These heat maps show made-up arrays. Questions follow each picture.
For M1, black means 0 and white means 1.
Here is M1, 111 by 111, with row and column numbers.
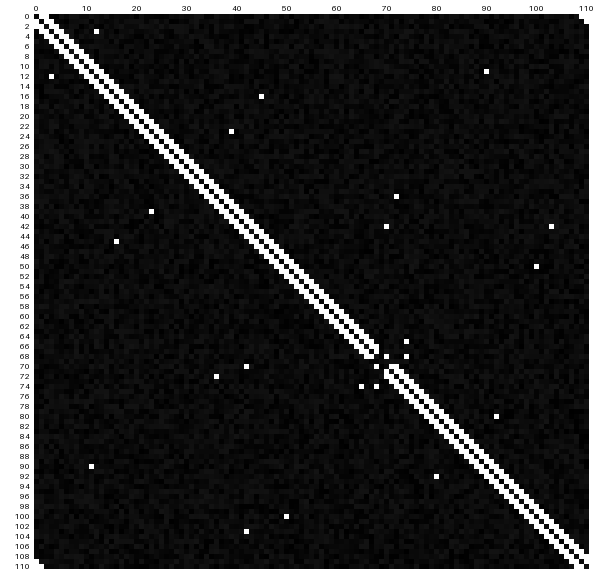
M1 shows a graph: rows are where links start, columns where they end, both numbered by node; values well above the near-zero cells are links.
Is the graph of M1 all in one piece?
no
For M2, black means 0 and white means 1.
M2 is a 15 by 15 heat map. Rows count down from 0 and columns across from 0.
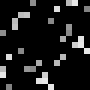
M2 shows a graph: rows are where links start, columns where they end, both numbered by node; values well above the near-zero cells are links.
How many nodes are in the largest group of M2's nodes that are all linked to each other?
3
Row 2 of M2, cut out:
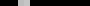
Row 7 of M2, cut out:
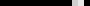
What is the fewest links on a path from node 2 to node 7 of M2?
5
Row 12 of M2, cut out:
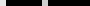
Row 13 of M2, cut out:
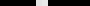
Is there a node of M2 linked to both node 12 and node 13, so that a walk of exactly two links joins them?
yes
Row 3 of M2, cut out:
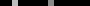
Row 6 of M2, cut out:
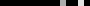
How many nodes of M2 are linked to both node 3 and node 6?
0
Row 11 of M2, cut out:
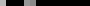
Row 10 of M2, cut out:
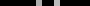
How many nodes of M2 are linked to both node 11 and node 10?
0
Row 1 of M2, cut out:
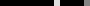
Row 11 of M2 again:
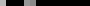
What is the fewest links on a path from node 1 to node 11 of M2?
6
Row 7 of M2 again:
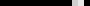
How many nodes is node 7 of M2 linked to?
2
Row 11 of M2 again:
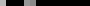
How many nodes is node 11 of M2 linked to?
3
